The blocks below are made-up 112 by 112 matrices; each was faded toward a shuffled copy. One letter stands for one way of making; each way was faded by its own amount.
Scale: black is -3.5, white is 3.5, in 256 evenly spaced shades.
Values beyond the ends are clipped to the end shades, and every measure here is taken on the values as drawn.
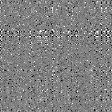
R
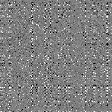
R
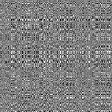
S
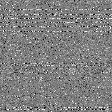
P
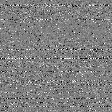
P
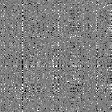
R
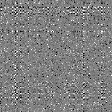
R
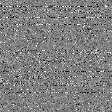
P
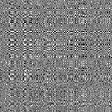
S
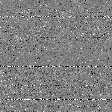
P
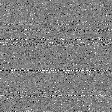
P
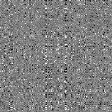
R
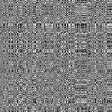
S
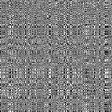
S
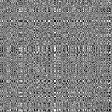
S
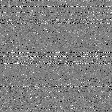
P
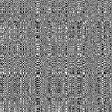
S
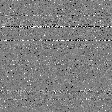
P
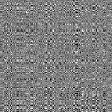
S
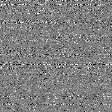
P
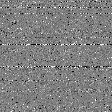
P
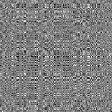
S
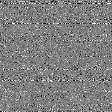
P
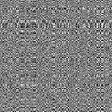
S
